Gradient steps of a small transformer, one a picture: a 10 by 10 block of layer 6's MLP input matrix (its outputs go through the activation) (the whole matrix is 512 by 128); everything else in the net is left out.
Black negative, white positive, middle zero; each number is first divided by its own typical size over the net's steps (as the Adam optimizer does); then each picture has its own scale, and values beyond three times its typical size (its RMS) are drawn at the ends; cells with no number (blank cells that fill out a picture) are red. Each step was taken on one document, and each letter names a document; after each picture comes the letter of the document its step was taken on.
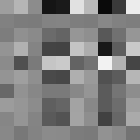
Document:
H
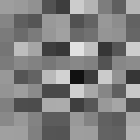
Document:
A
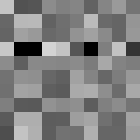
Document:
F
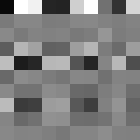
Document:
F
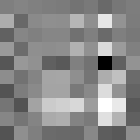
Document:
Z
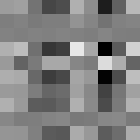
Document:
H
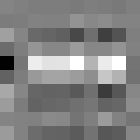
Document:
Z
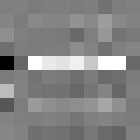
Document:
Z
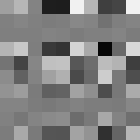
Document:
H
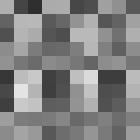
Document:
F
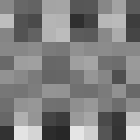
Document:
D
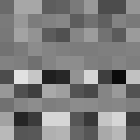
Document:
D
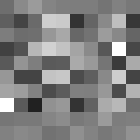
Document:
A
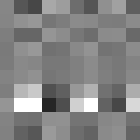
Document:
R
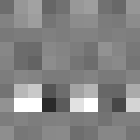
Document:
R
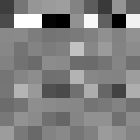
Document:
D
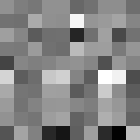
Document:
Z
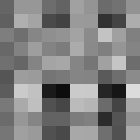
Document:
D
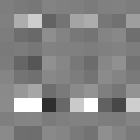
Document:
R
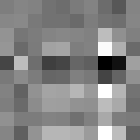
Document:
Z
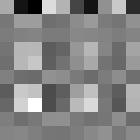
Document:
R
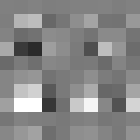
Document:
R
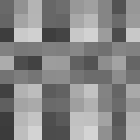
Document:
F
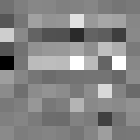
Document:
Z
